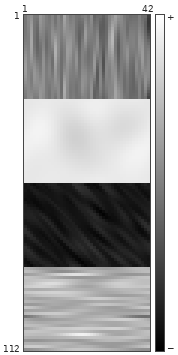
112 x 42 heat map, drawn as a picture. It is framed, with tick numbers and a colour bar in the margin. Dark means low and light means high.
The table splits into 4 rows of 1 panel. Panel 1,1: middling, streaked downward. Panel 2,1: very high, smooth, faint in contrast. Panel 3,1: very low, slanting down to the right, faint in contrast. Panel 4,1: high, streaked across.
